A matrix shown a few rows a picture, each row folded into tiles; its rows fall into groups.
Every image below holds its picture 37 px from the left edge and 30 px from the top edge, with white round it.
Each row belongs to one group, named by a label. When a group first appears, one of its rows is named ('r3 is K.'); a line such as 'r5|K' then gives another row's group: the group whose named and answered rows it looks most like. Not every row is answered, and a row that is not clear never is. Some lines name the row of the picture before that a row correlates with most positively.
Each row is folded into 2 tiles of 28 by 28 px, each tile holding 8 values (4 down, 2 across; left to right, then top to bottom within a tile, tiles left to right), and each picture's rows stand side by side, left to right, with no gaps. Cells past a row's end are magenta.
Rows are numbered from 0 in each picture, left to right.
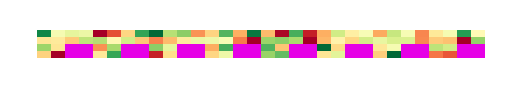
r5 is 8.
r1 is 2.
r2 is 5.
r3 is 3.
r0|5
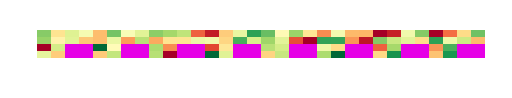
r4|3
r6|2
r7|2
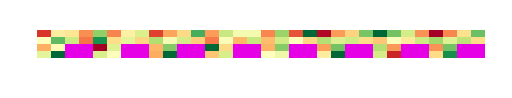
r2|2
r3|8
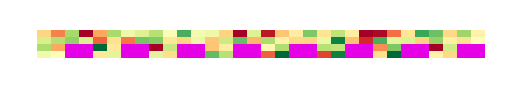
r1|8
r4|2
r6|2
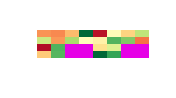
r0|2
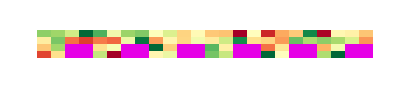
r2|8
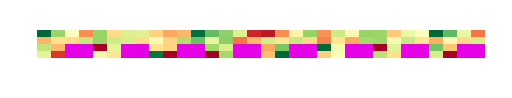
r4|2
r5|8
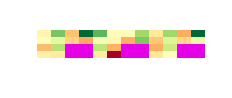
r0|3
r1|5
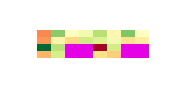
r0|8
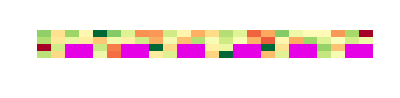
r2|8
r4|8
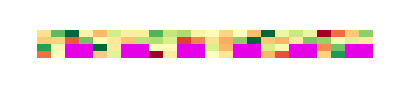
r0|8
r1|8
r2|3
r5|2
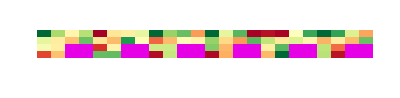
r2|5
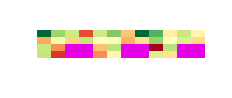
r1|3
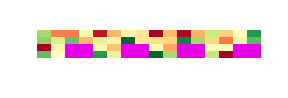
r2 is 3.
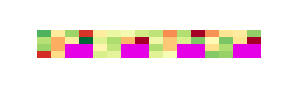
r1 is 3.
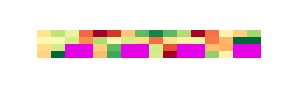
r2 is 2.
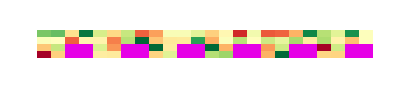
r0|3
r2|8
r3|8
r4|2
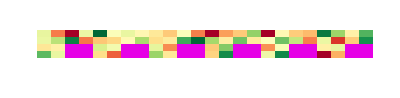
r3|2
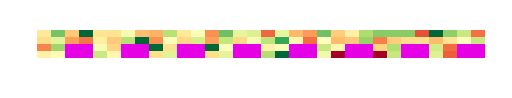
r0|3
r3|8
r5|5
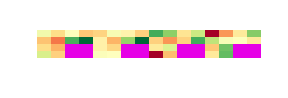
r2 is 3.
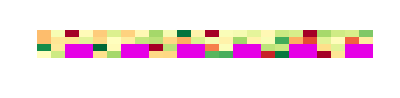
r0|8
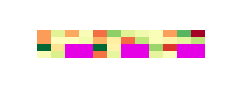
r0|8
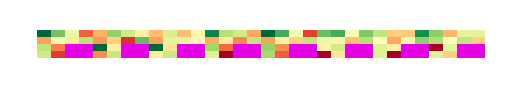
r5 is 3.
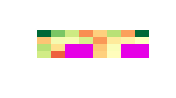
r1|3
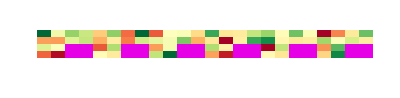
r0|5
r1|3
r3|5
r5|2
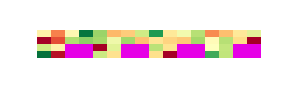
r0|5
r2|5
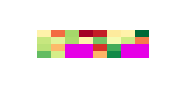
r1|2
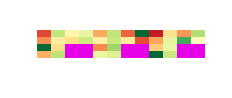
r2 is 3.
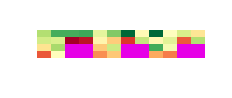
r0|3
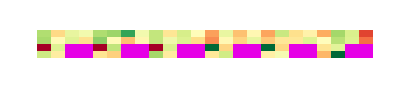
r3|8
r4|8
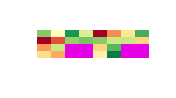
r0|5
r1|2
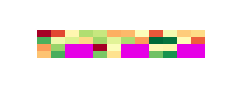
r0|2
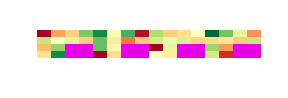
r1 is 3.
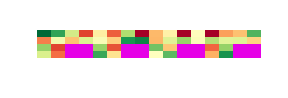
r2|8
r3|2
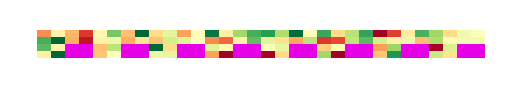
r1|3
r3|5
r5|5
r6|2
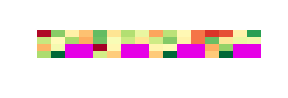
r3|2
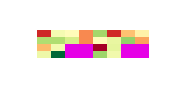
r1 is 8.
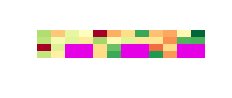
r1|2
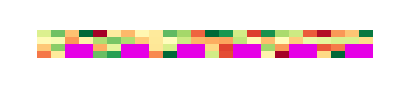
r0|3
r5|2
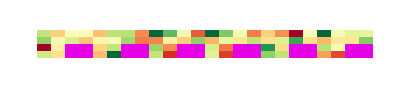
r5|5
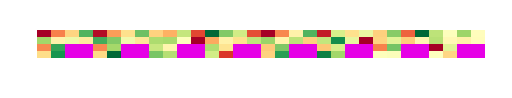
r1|2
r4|2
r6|3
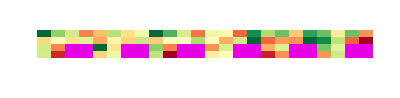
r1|8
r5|3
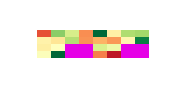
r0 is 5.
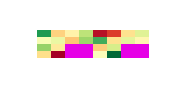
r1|2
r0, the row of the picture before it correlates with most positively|1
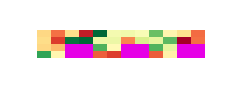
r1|5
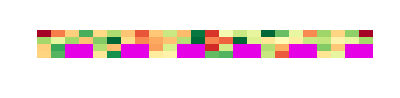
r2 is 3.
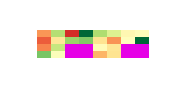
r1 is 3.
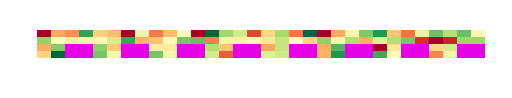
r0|2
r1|8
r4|3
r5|2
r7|5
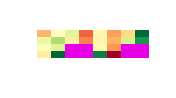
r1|5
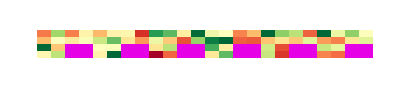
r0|8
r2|3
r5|5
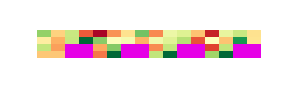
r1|2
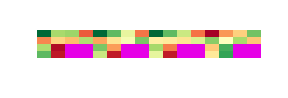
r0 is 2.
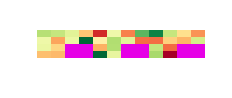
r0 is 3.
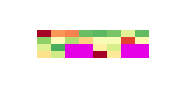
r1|3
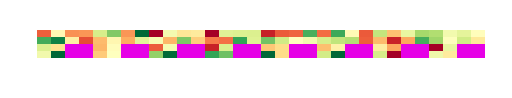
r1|3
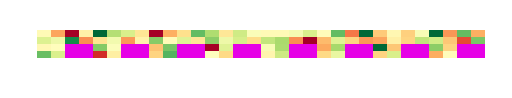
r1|5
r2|2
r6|8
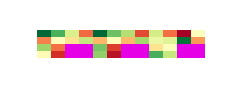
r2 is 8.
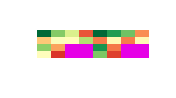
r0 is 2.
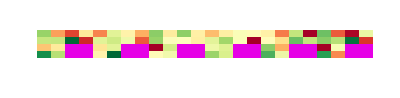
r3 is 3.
